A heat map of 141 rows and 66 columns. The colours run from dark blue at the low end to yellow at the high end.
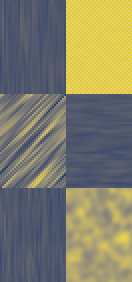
It is made of 3 by 2 panels. Panel 1,1: low, streaked downward, faint in contrast. Panel 1,2: very high, checkered, faint in contrast. Panel 2,1: middling, slanting up to the right, strong in contrast. Panel 2,2: low, streaked across, faint in contrast. Panel 3,1: low, streaked downward, faint in contrast. Panel 3,2: high, blotchy.
